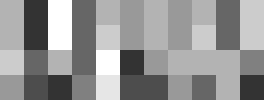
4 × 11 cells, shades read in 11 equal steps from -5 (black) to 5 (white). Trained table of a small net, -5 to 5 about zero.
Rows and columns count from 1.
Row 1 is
2 -3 5 -1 2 1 2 1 2 -1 3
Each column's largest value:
3 -1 5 0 5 1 2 2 3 2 3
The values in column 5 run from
2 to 5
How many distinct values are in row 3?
7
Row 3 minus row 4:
2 1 5 -1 1 -1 3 1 3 0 3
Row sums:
13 15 12 -5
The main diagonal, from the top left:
2 -3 2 0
